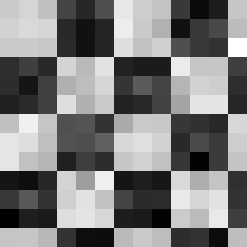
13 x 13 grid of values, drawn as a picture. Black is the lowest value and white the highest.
Histogram: two levels. Average level on the scale: 50%. Ninth with the lowest average: bottom left. Slope: none. Mirror symmetry: none. Grain: checkered.
